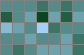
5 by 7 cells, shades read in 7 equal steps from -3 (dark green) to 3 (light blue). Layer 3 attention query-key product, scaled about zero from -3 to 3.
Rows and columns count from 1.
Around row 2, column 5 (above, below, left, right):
0 -1 -3 -2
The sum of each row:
-2 -4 5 1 1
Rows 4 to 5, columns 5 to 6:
0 1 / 1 1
